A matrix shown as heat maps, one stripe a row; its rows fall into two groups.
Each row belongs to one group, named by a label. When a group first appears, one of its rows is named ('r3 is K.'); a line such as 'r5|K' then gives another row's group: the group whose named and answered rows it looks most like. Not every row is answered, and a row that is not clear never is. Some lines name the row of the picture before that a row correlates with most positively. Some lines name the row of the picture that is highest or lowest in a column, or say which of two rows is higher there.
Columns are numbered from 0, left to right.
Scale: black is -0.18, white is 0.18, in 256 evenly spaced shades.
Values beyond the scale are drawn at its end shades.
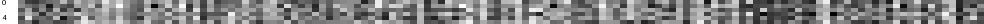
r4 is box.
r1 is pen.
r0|pen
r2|box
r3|pen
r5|pen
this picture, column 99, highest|1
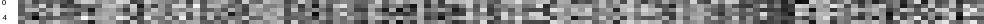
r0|pen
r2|box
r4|pen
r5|box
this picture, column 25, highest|1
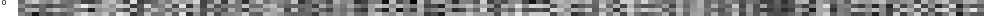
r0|box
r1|pen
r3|pen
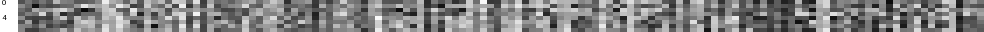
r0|box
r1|pen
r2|box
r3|box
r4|pen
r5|pen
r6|pen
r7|pen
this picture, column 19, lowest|6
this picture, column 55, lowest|3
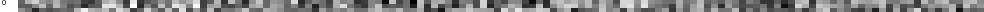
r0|box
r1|box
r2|pen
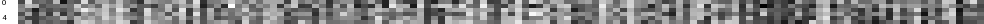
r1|pen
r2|pen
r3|box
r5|pen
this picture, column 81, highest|0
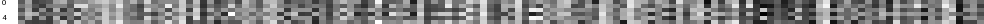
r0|pen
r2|box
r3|pen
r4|box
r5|pen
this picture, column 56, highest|5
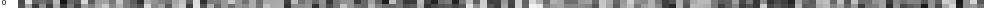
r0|box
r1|box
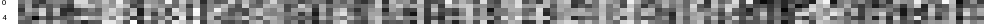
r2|box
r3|box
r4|pen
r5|box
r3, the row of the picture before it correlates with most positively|1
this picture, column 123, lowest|1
